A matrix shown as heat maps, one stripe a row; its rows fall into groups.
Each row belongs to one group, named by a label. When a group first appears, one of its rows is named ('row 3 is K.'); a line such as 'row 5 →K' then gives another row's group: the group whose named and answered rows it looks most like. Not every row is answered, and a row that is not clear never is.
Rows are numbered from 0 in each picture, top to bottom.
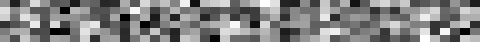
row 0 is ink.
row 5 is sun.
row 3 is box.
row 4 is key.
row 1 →sun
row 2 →sun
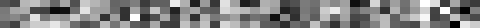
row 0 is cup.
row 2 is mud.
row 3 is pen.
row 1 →key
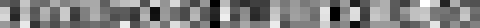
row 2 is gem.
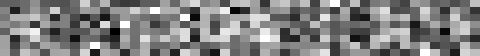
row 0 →key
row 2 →ink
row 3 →pen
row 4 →ink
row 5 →ink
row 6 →gem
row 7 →sun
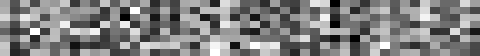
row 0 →pen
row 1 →mud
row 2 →sun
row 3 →pen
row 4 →mud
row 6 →ink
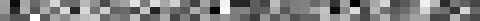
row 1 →gem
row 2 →mud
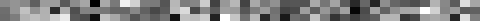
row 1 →cup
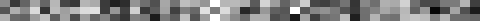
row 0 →box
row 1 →mud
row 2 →cup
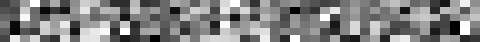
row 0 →box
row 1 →key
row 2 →sun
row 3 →gem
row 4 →gem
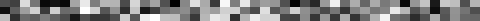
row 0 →key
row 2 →ink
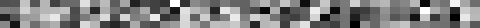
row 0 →gem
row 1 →pen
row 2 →pen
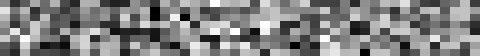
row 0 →box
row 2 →gem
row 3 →ink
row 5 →sun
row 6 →key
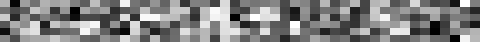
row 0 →gem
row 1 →cup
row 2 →ink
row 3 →mud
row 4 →box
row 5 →pen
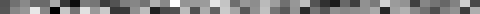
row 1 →cup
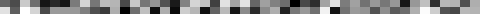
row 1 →sun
